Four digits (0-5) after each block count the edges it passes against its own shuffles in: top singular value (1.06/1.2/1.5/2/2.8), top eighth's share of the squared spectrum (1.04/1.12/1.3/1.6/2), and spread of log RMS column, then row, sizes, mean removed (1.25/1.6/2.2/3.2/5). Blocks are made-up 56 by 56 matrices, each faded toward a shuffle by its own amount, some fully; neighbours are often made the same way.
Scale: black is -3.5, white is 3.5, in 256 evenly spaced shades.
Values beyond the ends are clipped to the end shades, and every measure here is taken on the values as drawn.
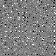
4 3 2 2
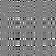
5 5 4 4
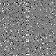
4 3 1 1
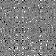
4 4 2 2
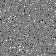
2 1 0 0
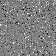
1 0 0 0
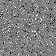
0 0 0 0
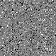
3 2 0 0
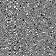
3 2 1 0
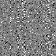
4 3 2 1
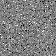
0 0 0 0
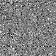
2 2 1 2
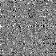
2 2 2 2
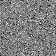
1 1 0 1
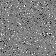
0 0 0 0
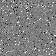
0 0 0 0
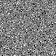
1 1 0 0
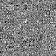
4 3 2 1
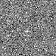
3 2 1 1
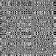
4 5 3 3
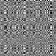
5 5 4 4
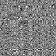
4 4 2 2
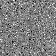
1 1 0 0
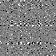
4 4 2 2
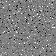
0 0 0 0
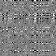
4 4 2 3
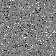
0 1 0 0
